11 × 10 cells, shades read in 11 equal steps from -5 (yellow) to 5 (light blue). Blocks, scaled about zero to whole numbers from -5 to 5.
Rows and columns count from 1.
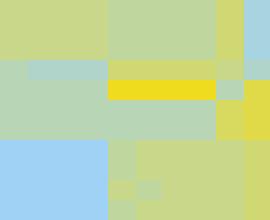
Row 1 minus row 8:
-5 -5 -5 -5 0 1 1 1 -1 5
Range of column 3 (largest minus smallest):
5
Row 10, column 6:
1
